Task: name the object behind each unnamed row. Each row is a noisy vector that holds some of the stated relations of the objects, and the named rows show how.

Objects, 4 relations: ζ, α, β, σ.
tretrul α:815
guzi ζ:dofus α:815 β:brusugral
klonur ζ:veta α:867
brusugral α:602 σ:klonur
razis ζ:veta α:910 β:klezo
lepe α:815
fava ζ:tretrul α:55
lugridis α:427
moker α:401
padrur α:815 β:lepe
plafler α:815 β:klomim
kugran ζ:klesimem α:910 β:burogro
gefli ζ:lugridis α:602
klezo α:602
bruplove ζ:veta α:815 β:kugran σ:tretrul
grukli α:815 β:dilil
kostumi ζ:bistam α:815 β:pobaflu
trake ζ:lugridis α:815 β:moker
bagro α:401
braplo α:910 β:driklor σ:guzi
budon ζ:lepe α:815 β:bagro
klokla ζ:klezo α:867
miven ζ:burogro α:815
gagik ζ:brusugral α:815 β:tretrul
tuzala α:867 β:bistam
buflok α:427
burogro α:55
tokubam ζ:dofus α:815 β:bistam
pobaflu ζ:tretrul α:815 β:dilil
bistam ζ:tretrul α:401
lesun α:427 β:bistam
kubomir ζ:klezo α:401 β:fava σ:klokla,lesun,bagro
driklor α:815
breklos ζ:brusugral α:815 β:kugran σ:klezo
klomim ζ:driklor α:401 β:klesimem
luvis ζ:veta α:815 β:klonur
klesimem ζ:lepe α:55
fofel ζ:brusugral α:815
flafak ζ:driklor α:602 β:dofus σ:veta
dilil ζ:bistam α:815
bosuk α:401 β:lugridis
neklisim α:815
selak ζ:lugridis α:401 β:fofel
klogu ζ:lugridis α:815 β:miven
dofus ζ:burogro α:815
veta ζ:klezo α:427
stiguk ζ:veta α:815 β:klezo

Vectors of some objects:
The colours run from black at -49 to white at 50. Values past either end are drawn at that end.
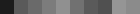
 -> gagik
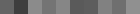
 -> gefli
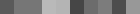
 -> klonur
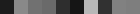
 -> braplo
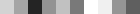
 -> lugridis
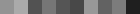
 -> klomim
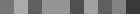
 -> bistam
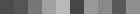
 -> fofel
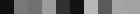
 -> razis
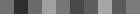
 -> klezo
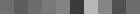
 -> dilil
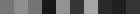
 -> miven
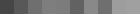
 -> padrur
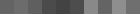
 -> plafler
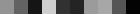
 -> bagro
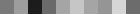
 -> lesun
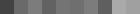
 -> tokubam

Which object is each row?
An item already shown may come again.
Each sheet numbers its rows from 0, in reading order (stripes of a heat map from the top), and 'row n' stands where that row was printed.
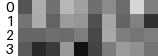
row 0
selak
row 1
bistam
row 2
pobaflu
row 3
budon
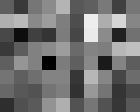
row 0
brusugral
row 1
bosuk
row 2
klesimem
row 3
luvis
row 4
klogu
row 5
dilil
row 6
driklor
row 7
tretrul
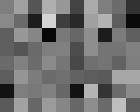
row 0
moker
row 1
bagro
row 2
klogu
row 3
neklisim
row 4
klokla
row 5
tuzala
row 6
kugran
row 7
kubomir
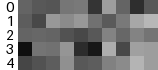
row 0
driklor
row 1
flafak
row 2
plafler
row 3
razis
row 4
stiguk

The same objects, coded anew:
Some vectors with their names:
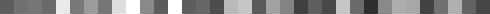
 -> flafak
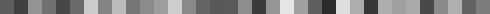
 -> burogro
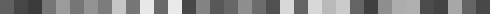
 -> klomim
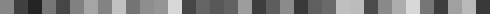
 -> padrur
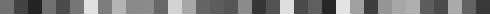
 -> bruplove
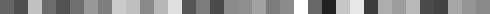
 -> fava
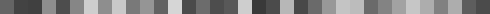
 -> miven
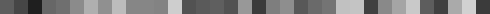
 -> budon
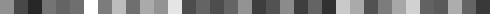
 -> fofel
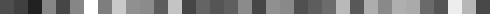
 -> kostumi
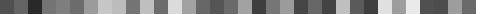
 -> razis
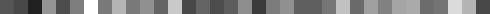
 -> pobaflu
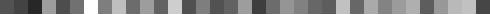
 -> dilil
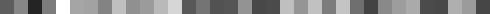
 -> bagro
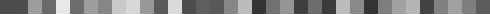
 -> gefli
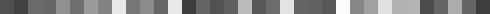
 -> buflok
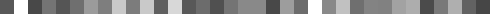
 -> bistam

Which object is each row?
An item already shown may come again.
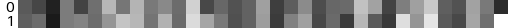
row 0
neklisim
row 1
razis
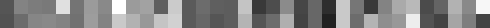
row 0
klezo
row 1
klokla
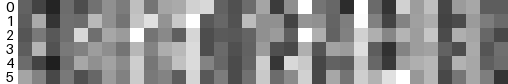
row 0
kugran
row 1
kubomir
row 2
lugridis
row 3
moker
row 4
braplo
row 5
lesun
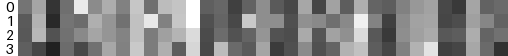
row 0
selak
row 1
kubomir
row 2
moker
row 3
plafler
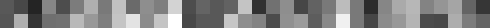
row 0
driklor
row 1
kubomir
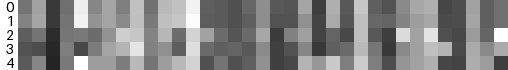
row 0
selak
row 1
selak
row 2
razis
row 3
stiguk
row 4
bagro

